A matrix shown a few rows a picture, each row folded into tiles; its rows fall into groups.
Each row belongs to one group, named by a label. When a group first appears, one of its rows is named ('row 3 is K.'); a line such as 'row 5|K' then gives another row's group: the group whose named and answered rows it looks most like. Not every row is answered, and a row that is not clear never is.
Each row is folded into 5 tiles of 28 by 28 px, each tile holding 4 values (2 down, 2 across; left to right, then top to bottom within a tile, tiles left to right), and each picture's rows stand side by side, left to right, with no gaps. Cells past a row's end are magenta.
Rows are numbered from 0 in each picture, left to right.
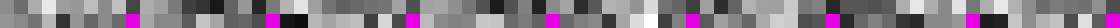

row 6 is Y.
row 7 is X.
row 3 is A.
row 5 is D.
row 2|X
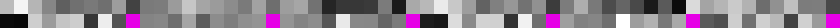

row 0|X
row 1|Y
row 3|X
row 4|A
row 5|X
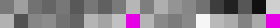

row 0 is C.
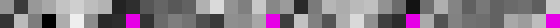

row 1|Y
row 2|D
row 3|C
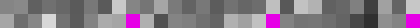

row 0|C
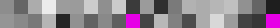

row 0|Y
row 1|D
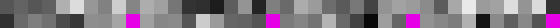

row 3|Y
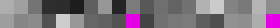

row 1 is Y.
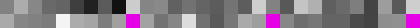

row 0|A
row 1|C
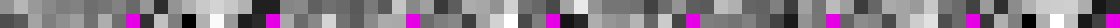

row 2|C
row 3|D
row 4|X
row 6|D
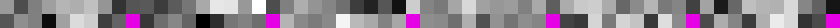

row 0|D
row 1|Y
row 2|A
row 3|Y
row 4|X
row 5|D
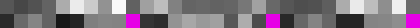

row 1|X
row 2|Y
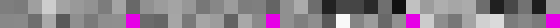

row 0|Y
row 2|A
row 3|A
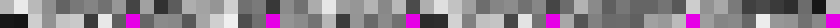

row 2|Y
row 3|X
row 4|C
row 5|A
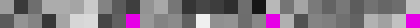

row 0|D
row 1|A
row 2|C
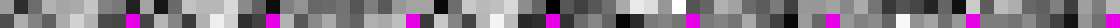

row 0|D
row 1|D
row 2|C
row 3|D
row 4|Y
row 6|A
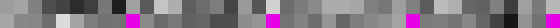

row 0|A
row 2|Y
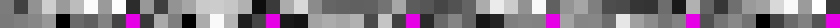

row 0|Y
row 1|D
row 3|Y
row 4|A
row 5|Y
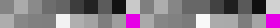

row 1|A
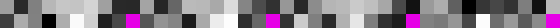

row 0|D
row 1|D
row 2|D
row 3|A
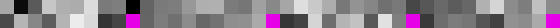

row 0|D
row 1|Y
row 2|X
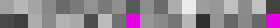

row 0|X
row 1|Y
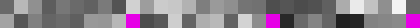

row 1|X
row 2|Y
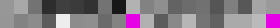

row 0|A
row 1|C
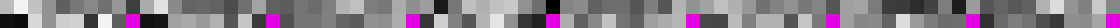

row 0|X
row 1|X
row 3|D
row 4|C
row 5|X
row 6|A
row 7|Y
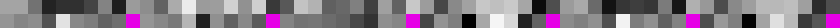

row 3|D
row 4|A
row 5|D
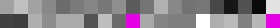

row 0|X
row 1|A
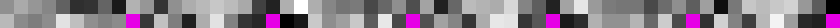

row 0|A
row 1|D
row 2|X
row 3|D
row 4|X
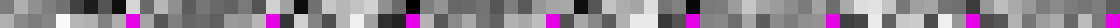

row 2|D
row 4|D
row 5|Y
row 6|X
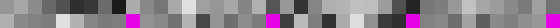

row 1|Y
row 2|D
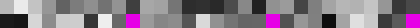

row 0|X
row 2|D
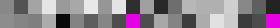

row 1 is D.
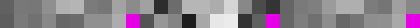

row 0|Y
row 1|D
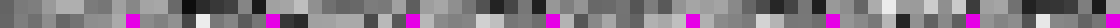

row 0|Y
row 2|X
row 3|A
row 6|Y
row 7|A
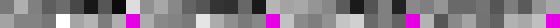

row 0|A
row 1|A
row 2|A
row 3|C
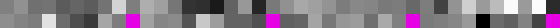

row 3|Y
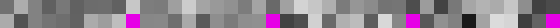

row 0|C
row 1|Y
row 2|X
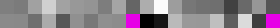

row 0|Y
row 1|X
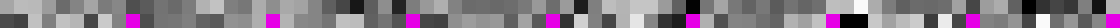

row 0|X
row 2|A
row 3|X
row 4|D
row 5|C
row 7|A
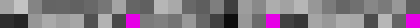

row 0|X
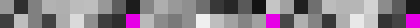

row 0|D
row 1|A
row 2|D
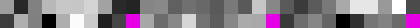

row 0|D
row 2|Y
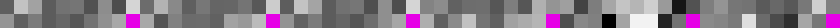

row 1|C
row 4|D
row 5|C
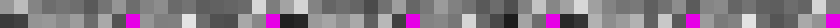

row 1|C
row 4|X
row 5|C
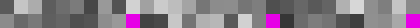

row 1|X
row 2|Y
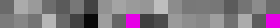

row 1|X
